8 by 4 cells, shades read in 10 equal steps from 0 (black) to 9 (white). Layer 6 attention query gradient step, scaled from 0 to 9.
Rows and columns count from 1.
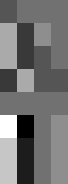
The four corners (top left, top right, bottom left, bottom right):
3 4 7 5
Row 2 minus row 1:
3 -2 1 0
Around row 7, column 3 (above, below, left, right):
4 4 1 5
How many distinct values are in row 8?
4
